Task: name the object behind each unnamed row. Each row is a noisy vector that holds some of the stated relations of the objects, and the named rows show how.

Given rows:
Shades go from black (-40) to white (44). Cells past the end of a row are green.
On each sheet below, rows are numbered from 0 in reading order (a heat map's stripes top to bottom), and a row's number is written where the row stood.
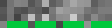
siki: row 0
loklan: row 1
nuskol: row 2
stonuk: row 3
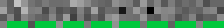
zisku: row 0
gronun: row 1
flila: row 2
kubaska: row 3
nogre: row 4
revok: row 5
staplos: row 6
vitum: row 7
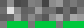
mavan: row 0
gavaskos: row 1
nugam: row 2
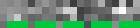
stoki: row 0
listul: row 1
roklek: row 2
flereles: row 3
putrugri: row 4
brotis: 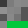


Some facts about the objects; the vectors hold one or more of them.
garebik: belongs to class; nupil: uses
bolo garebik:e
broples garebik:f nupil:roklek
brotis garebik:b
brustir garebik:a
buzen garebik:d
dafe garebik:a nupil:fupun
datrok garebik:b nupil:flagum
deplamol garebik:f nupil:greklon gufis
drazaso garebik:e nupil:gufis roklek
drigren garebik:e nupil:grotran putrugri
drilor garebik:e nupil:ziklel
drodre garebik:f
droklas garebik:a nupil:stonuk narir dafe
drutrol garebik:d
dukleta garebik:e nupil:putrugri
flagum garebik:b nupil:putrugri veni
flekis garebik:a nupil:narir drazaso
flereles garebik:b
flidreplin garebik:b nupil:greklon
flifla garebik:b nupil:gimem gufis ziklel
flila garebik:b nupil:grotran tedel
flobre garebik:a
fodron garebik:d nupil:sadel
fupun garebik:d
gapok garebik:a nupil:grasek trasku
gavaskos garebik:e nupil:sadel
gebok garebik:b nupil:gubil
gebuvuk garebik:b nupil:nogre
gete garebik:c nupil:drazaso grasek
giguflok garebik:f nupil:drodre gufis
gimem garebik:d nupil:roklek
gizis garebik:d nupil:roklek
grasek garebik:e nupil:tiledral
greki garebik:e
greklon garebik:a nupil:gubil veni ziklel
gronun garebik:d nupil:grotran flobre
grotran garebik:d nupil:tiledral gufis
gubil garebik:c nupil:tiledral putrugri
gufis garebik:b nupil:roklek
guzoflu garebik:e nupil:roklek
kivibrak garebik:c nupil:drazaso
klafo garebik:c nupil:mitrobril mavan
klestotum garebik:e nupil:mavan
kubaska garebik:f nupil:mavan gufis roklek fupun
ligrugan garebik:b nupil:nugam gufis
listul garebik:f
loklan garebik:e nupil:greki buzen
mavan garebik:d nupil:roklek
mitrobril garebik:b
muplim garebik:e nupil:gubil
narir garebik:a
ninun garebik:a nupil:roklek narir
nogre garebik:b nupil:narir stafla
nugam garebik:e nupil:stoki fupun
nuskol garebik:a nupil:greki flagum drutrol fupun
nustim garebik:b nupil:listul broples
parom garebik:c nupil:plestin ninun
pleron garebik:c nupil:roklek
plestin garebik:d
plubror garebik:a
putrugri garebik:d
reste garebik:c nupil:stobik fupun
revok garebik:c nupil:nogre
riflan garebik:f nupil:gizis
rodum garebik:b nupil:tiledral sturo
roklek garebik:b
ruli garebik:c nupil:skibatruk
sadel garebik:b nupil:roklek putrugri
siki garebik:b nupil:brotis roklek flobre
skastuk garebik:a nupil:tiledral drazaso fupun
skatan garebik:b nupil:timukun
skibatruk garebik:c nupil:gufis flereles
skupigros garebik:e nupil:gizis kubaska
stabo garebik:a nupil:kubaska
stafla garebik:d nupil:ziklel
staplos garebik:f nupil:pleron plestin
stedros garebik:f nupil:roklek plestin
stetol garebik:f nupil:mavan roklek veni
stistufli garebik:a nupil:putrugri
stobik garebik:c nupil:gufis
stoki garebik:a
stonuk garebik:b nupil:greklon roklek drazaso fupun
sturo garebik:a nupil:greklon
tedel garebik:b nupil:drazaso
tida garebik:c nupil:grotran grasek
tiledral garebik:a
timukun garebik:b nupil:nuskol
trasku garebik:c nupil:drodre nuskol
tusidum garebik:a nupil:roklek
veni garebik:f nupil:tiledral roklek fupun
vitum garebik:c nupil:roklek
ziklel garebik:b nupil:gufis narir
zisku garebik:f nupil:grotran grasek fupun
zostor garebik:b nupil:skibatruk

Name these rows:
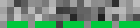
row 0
narir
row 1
sturo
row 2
zostor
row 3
deplamol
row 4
flagum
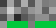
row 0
sadel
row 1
grotran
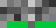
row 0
flifla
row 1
stafla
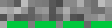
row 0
gubil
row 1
gufis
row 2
datrok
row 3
gapok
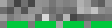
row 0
ninun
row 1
greki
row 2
rodum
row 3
veni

